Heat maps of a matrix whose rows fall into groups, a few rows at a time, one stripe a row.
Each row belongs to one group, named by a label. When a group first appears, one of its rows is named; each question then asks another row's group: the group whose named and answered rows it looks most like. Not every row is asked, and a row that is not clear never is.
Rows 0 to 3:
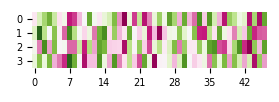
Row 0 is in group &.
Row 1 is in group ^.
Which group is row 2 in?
&
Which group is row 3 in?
^
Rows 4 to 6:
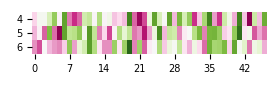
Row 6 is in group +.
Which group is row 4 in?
&
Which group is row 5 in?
+
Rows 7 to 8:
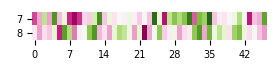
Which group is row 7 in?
&
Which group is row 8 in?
+
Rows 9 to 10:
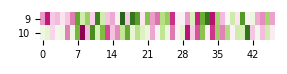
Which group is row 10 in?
+
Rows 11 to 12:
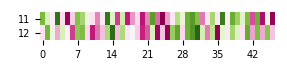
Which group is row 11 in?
^
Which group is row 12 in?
^
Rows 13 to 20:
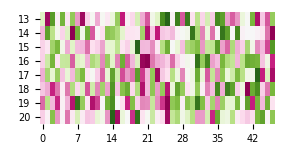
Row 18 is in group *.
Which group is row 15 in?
&
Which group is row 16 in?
^
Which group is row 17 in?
^
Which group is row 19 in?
^
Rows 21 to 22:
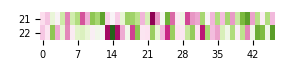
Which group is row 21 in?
+
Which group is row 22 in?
*
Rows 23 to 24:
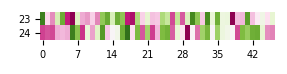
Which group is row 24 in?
+
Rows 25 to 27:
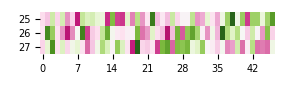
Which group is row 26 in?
^
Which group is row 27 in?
&
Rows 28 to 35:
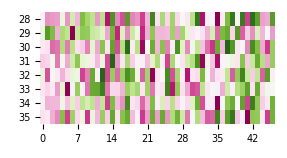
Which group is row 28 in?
*
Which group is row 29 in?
^
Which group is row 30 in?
*
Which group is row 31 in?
*
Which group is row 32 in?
+
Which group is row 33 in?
+
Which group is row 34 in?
*
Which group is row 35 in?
*
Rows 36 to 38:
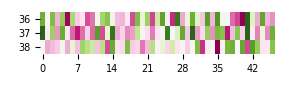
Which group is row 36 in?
&
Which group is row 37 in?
&
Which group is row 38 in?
*
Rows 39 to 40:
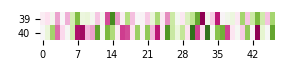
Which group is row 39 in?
*
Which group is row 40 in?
&
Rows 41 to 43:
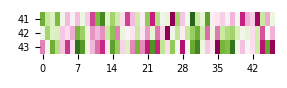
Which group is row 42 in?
^
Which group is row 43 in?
^
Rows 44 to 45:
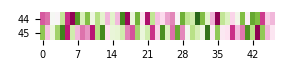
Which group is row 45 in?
&
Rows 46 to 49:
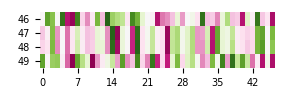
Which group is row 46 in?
^
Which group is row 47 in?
*
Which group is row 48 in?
*
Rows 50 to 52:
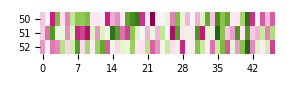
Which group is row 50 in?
+
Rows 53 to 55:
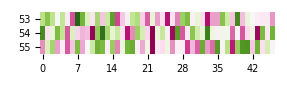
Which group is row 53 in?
^
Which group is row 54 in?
&
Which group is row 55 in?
+
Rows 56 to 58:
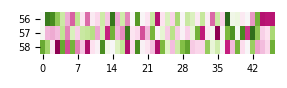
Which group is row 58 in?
&
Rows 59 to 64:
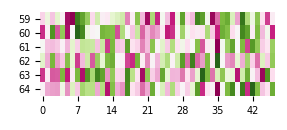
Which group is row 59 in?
^
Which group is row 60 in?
^
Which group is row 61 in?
*
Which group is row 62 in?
&
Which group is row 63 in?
+
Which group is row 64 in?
*
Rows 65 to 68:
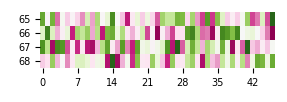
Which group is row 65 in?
&
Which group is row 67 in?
&
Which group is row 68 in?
*
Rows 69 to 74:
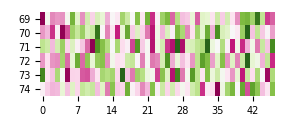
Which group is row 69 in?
+
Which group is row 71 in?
&
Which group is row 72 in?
+
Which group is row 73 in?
&
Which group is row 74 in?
*
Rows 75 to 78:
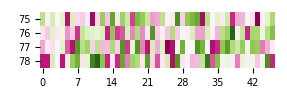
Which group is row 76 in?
*
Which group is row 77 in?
^
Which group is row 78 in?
+
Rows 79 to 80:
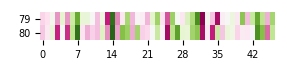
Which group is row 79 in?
*
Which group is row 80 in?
*
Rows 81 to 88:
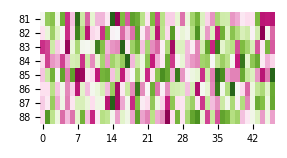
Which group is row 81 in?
^
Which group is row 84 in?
+
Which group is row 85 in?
&
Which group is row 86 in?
*
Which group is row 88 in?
^
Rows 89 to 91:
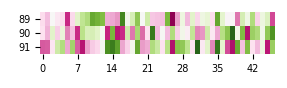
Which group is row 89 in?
+
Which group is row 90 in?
*
